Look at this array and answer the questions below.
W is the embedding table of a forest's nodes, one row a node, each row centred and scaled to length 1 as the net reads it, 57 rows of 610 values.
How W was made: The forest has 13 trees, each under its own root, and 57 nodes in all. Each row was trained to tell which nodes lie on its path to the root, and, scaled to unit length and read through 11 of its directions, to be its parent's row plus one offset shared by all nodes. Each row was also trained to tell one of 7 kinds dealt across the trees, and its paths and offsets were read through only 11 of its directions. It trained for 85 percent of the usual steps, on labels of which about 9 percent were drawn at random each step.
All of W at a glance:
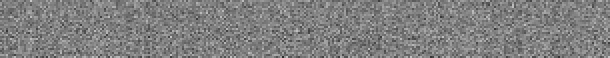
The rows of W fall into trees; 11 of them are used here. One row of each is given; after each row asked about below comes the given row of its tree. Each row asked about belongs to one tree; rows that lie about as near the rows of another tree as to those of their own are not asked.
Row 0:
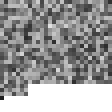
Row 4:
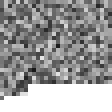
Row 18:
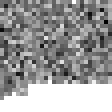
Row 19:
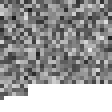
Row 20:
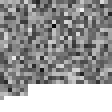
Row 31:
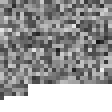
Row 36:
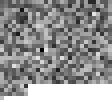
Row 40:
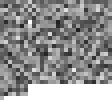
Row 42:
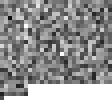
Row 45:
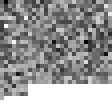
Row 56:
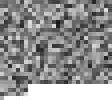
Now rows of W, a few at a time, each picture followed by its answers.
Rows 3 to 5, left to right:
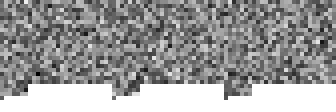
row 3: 4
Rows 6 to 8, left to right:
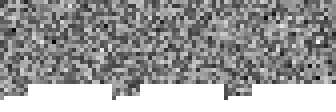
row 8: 18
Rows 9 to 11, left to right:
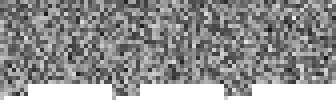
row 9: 20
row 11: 19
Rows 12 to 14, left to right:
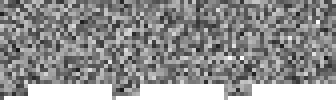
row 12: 19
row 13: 45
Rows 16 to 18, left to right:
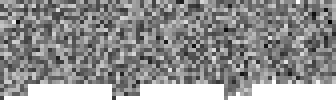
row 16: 20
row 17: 0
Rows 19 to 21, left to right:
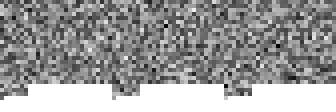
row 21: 19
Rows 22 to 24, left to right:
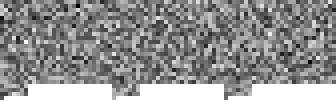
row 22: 40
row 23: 20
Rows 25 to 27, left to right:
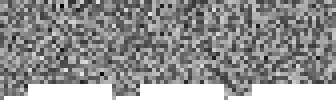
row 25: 36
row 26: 31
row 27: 20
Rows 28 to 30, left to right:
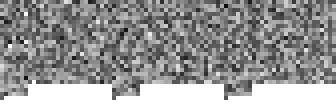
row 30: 31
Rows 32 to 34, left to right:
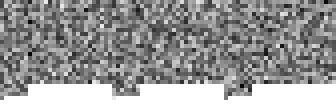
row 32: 4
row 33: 4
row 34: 40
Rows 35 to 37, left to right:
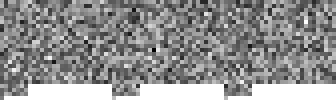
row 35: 0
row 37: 31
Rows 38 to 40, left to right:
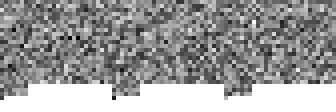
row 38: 18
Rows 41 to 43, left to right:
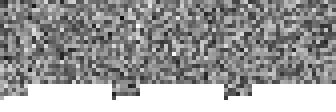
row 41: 56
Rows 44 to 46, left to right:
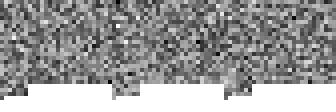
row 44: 4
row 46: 40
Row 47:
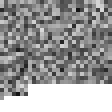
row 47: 0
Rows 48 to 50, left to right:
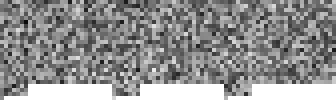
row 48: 45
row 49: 45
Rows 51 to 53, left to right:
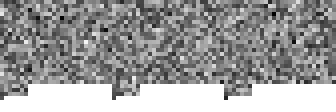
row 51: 40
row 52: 36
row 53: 18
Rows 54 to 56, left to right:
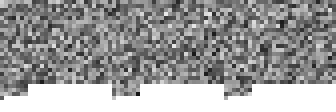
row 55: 0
